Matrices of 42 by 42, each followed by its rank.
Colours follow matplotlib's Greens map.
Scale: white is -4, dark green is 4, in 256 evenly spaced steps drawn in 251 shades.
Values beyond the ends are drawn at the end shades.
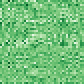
five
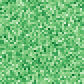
full rank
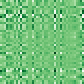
two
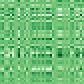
two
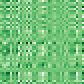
two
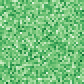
full rank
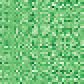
five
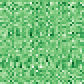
five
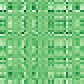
two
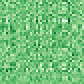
five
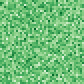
full rank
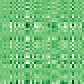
two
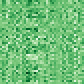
five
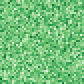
full rank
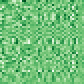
five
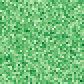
full rank
